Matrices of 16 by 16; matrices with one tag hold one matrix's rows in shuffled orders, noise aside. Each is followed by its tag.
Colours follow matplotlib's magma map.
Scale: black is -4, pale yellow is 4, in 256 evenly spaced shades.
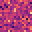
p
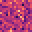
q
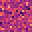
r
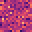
r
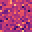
q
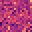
p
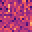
p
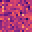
r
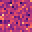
r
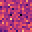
r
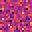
r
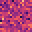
r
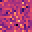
q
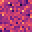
r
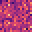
p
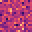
q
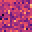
p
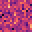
p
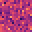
r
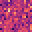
p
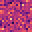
r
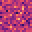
q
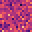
r
